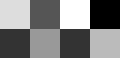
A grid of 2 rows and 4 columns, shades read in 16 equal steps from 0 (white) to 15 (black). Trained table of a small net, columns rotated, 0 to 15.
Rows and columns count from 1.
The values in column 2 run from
6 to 10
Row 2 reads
12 6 12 4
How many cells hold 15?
1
